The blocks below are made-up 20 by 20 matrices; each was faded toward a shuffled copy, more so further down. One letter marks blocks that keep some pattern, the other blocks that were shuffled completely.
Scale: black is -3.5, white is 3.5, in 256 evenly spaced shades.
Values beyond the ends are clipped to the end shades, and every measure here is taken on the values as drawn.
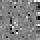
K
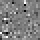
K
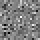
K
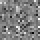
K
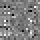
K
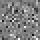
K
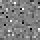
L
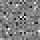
K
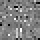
K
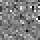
K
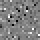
L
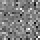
K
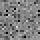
L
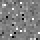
L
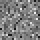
L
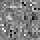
K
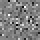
K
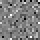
K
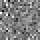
K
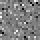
L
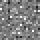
L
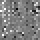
K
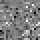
K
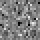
K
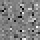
K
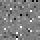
L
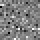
L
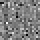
K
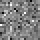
K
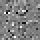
K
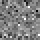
K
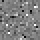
L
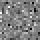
K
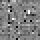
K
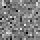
L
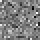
L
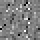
K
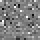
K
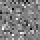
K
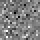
L
